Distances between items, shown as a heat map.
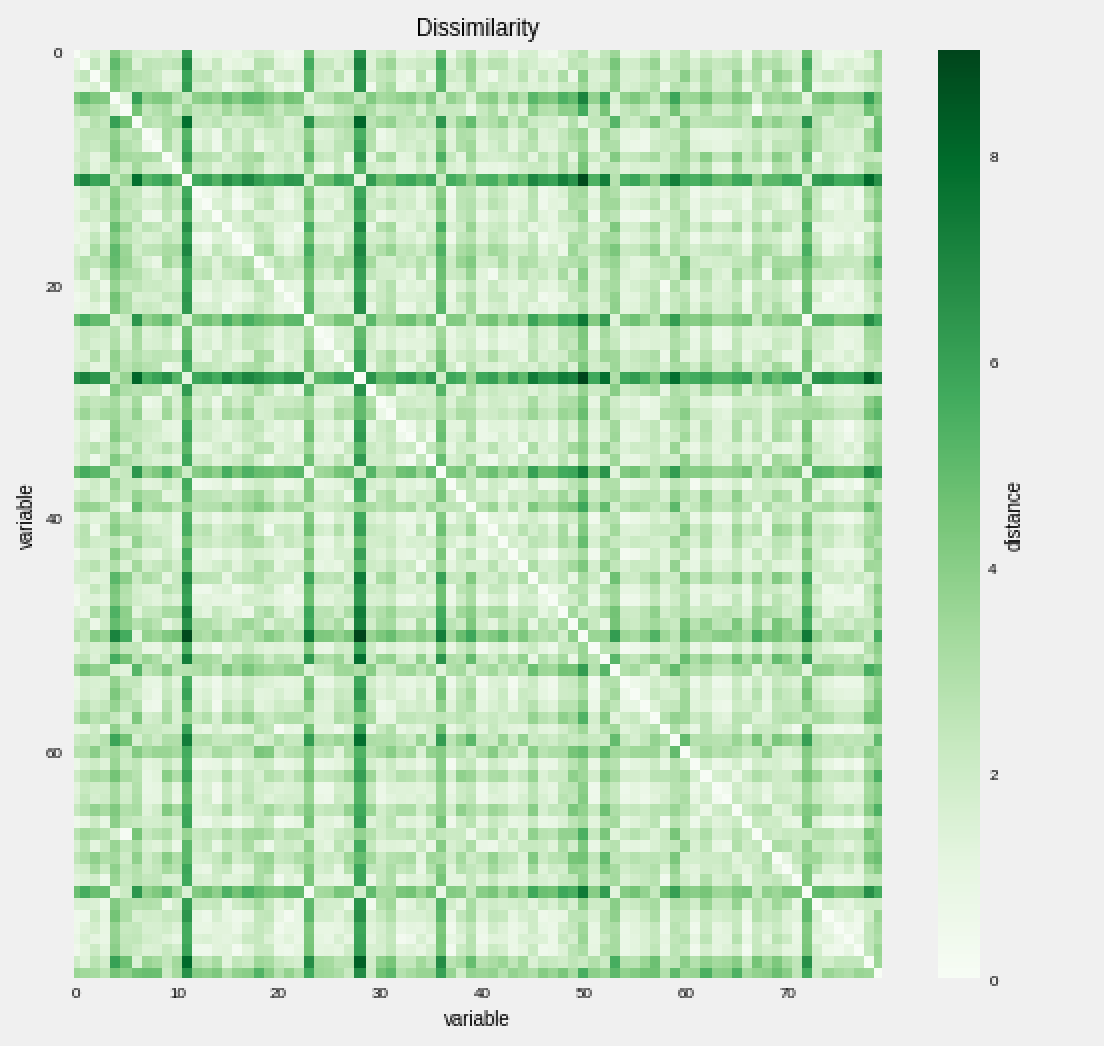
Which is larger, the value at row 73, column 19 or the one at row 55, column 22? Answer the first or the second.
the first
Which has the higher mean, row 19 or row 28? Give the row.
28
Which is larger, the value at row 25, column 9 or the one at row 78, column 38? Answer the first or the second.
the second
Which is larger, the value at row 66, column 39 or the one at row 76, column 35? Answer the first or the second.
the first
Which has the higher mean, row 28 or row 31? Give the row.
28
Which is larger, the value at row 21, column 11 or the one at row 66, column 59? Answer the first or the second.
the first
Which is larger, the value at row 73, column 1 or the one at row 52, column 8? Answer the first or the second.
the second
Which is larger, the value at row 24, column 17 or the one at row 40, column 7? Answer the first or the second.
the first
